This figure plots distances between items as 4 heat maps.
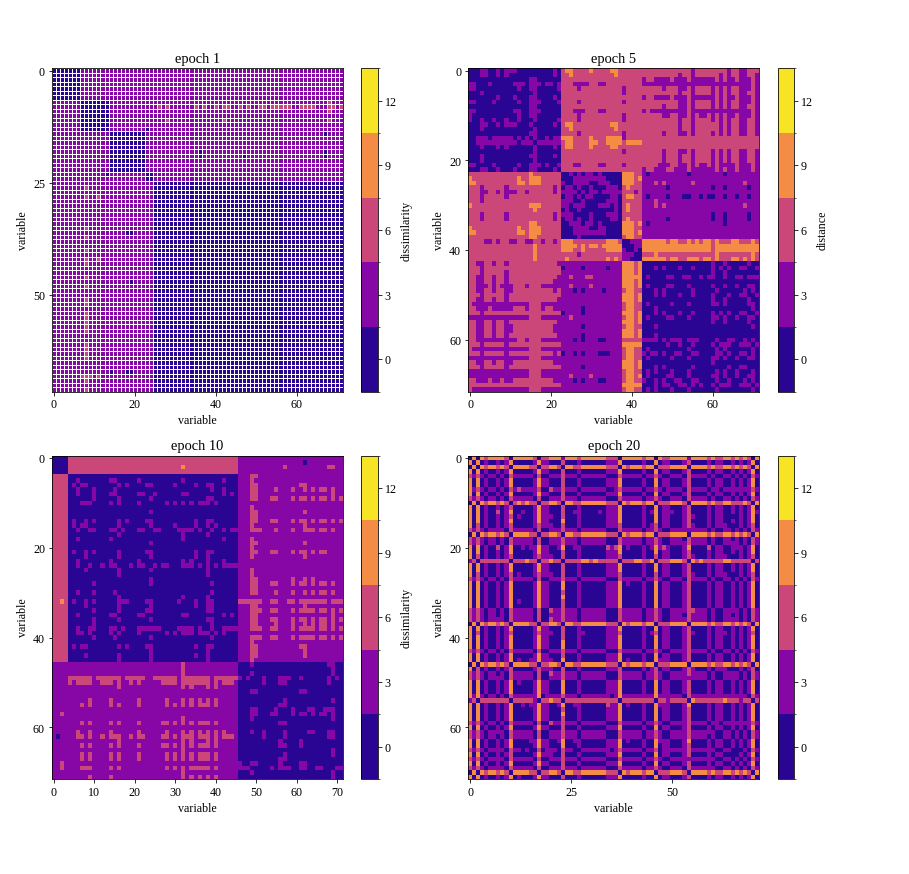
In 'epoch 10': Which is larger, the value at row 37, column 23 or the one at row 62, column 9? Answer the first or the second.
the second
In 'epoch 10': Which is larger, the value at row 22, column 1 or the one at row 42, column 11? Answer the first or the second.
the first
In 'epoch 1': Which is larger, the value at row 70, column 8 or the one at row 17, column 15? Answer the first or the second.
the first
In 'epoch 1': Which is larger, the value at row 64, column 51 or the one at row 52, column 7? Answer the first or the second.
the second
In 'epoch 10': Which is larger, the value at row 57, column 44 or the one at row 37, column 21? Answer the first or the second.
the first
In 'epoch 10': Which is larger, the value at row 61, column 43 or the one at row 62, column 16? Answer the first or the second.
the second
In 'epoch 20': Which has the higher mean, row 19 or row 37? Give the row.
37
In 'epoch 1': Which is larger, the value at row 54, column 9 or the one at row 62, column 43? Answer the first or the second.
the first
